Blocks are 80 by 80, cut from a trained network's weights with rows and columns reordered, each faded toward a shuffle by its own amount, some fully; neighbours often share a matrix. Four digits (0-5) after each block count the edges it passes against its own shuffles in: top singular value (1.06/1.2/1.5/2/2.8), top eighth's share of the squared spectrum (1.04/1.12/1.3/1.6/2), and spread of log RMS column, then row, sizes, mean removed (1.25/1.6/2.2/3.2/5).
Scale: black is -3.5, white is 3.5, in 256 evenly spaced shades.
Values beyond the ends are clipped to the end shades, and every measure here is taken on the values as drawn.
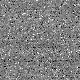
1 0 0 0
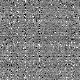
3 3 3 1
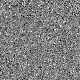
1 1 0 0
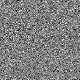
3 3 1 2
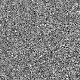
2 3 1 1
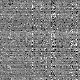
3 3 3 1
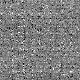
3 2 2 0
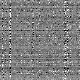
4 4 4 1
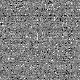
2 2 2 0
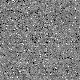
1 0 1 0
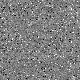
0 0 0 0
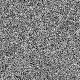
0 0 0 0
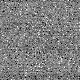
2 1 1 0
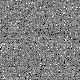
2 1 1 0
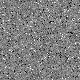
0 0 0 0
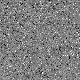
0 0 0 0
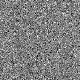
2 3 1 1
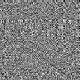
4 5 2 2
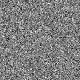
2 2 0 0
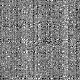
4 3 1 3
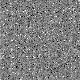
1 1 0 1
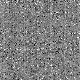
2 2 0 2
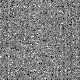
2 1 0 1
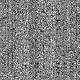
3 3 0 2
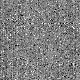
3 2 0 2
